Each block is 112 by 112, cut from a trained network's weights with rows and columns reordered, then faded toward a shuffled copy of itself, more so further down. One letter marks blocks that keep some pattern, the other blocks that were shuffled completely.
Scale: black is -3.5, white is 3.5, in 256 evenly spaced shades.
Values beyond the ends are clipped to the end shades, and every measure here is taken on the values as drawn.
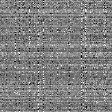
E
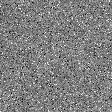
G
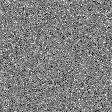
G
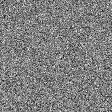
G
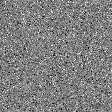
G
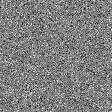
G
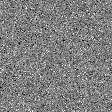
G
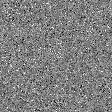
G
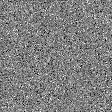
G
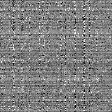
E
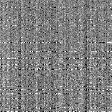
E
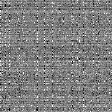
E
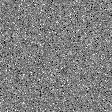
G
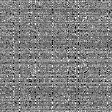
E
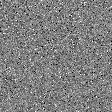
G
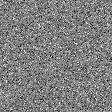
G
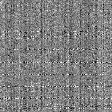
E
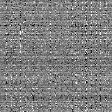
E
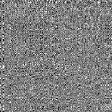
E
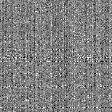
E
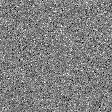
G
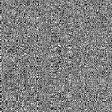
E
